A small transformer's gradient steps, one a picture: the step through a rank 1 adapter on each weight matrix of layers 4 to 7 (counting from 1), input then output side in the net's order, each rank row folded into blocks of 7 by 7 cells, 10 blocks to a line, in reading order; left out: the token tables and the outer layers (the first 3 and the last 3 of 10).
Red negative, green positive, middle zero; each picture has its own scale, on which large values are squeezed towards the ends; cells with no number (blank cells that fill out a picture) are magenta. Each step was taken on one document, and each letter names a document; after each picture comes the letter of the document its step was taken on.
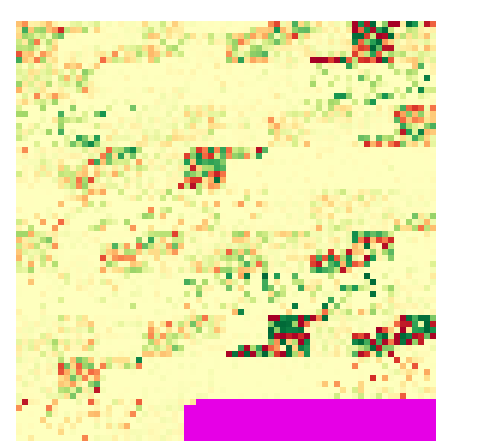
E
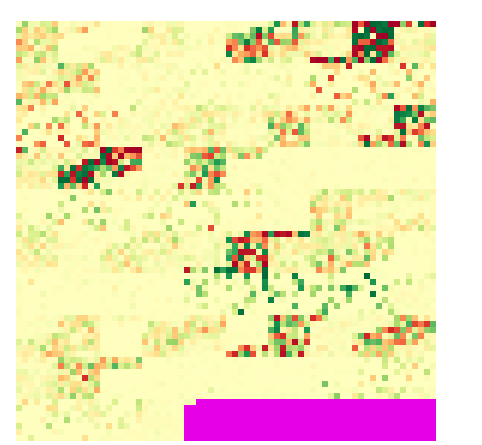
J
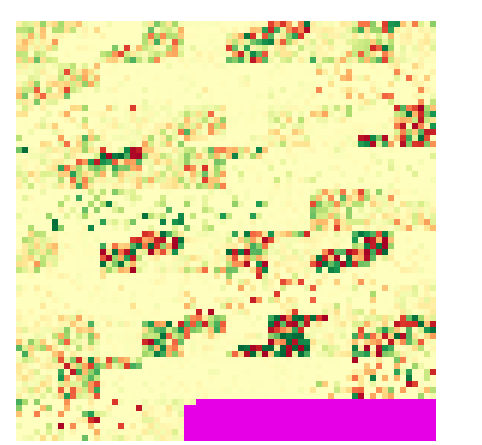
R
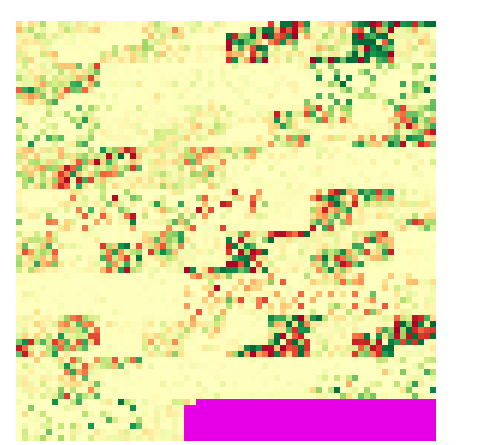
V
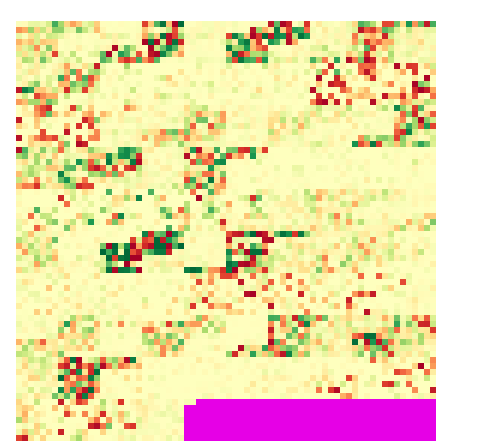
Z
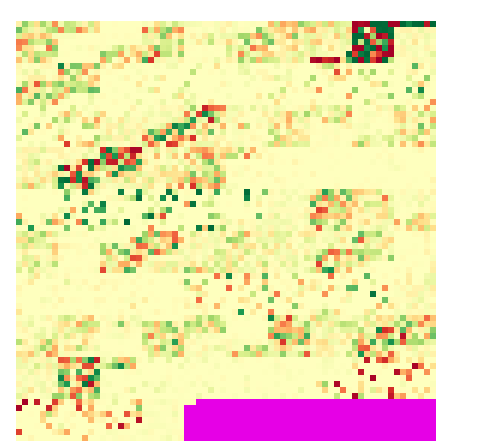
J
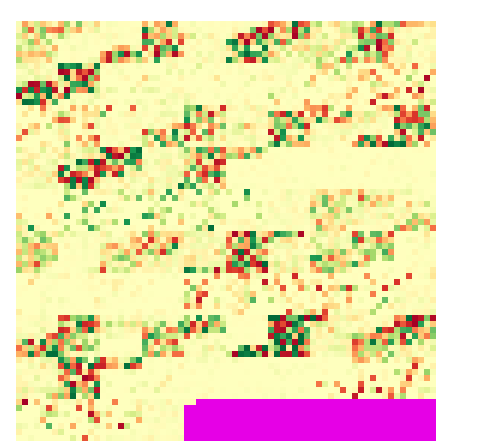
J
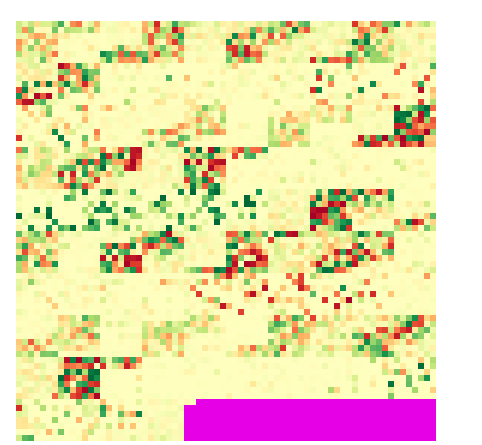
Z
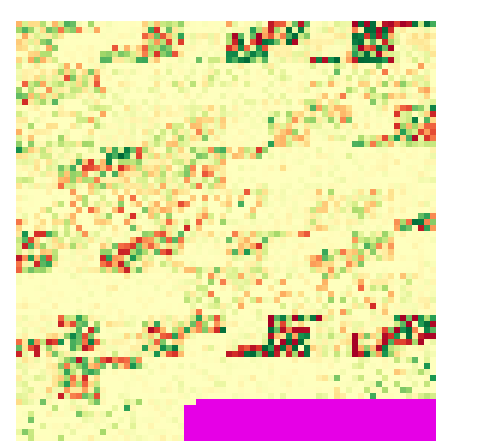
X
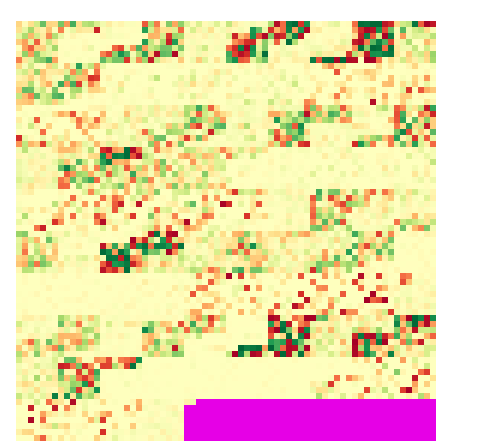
X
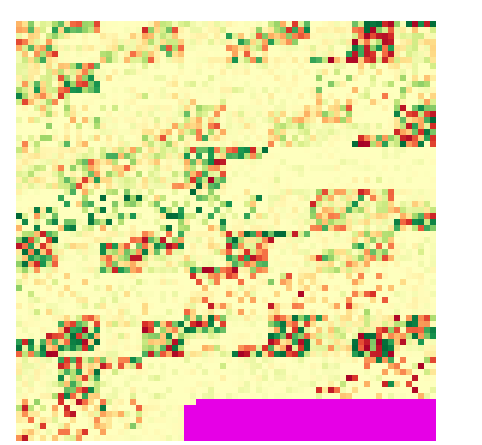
Z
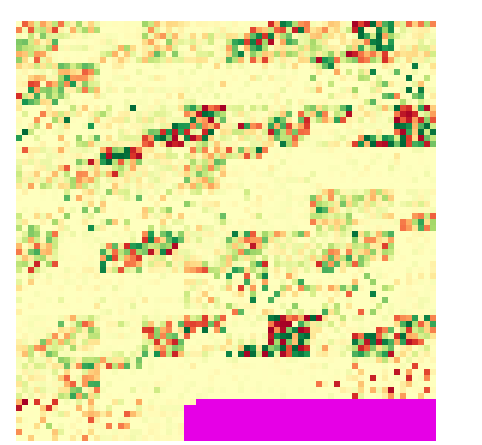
J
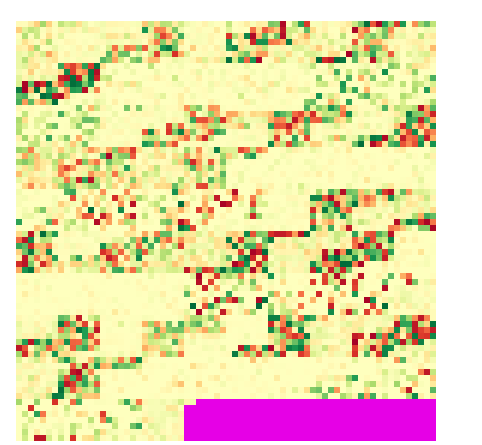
V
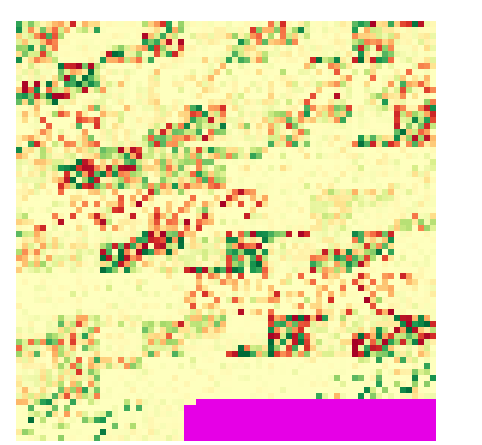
X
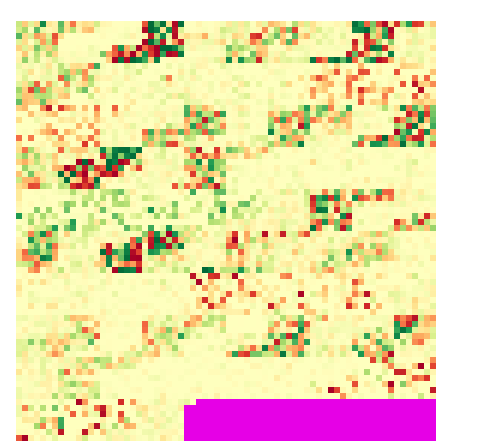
Z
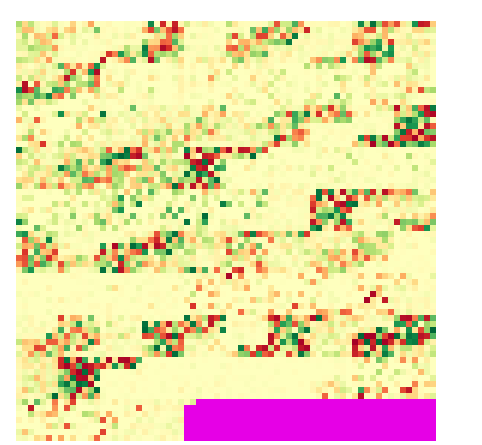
X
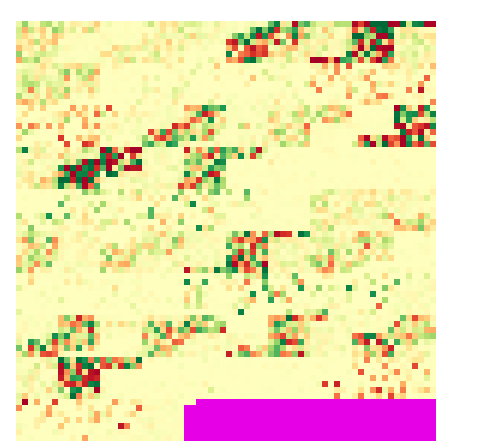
J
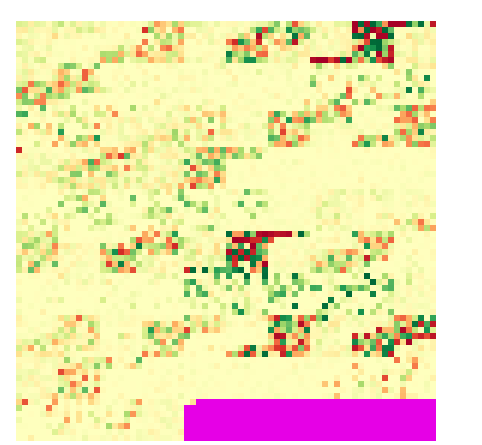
E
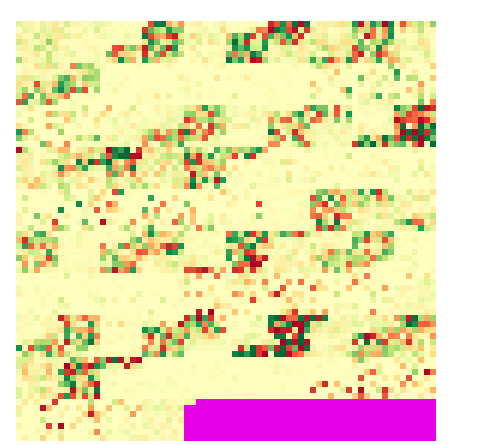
R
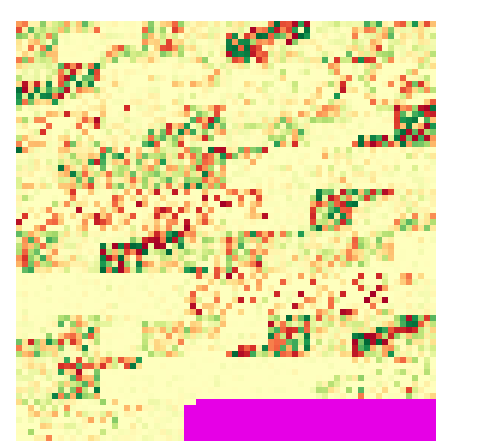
X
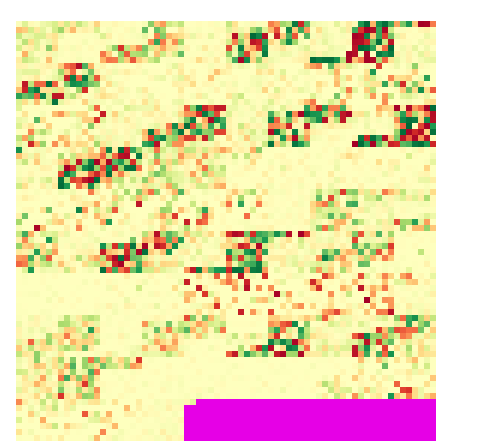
X
